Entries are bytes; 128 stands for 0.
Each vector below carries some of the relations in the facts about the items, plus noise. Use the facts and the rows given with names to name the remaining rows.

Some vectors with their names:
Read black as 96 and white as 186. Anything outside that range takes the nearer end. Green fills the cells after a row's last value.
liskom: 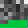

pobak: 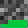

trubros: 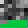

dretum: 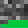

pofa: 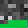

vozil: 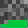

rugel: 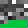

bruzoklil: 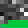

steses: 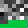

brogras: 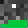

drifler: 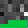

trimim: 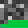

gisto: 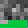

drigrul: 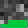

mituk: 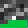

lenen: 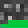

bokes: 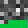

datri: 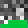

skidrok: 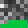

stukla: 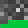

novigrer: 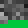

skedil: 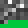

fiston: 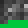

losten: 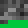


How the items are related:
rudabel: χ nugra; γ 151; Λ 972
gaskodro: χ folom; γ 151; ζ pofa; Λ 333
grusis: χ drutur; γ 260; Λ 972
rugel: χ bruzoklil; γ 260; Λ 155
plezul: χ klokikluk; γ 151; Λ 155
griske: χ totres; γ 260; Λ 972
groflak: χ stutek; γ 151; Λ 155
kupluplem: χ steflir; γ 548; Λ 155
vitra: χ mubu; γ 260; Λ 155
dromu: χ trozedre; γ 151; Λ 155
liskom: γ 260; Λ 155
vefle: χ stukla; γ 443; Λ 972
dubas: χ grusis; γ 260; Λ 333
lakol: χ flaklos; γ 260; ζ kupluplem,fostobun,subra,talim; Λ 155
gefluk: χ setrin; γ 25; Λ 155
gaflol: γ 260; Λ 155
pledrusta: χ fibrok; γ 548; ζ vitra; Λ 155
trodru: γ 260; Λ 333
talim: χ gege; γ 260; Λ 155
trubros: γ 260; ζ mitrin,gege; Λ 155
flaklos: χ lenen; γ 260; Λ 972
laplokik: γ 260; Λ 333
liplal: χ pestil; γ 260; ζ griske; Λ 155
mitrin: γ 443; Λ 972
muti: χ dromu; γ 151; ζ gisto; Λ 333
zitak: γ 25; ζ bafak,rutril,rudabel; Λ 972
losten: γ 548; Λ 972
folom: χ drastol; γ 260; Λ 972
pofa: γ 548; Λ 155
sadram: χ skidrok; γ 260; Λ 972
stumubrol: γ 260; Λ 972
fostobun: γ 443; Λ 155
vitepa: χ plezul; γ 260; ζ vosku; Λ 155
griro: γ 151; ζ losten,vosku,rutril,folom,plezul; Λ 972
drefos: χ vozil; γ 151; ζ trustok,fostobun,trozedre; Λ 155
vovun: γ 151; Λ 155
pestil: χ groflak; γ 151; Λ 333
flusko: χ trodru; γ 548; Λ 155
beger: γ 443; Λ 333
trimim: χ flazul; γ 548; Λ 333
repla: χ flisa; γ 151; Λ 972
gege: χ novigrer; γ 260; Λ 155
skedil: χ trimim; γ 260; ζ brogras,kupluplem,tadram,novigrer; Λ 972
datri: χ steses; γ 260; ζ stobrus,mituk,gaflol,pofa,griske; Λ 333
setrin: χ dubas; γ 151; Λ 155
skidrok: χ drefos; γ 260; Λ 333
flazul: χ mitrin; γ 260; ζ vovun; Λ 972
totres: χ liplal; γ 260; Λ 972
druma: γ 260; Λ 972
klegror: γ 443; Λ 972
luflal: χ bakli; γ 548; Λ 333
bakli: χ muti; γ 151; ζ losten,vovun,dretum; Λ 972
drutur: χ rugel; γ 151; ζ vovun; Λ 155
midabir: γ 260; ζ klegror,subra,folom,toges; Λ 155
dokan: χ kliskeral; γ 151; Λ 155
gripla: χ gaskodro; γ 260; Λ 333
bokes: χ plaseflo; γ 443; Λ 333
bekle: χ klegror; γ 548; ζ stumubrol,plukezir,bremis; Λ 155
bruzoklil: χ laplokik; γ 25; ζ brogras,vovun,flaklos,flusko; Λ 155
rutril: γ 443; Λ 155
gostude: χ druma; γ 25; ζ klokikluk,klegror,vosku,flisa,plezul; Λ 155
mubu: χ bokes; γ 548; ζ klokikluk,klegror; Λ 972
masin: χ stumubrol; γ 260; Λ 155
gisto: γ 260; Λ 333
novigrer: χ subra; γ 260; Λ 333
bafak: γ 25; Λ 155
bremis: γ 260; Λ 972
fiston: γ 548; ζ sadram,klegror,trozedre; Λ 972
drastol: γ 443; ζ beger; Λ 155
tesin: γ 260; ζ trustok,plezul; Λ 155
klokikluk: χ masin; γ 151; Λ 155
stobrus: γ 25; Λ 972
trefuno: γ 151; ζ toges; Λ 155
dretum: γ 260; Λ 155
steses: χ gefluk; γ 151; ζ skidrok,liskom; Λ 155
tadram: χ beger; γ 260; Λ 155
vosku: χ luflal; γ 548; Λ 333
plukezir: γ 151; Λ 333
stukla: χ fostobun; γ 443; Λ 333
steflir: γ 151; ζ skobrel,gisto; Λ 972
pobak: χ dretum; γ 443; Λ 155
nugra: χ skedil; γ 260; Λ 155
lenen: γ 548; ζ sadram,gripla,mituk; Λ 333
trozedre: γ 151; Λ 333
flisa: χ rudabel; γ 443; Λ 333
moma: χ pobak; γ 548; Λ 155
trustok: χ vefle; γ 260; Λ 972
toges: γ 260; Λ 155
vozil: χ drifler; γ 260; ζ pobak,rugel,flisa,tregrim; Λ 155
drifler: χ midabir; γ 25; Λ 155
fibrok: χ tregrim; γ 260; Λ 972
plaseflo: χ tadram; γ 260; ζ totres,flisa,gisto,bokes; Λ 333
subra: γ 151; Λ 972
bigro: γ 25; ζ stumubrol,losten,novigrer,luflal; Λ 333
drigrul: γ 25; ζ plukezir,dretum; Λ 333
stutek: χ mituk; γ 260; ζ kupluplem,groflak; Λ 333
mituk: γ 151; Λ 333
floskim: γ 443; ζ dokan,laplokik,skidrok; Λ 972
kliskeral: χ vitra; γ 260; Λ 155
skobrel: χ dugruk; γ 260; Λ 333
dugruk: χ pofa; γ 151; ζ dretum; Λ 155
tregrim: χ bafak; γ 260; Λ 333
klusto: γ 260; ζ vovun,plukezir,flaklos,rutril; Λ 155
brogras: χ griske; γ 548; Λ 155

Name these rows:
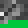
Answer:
tregrim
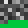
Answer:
tadram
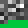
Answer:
flazul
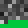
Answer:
bafak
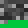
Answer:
pledrusta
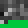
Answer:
zitak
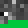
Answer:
stobrus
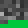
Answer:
luflal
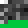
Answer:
vitra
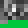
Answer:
totres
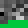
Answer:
setrin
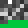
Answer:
flisa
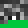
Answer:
stutek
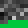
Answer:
pestil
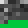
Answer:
kliskeral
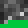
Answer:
gaskodro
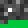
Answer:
mubu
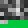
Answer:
plaseflo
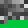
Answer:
grusis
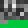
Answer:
griske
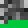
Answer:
gege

